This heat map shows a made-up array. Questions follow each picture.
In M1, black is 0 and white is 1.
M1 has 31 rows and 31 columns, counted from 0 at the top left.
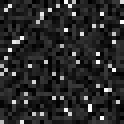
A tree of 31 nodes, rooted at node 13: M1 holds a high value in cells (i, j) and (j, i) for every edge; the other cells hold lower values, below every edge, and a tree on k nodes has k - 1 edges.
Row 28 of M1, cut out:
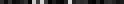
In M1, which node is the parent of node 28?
10
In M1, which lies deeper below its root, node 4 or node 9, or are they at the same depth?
node 9
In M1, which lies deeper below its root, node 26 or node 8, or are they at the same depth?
node 26
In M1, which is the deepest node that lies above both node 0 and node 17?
18
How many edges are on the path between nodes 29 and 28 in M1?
4
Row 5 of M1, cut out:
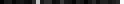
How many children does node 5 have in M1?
1
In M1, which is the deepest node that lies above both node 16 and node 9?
0
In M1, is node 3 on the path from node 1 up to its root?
yes
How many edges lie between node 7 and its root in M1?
4
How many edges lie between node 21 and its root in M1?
2
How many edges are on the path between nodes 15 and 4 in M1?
6
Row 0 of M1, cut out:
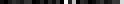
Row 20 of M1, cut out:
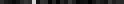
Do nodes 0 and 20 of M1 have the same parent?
no
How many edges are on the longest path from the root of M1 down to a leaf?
8
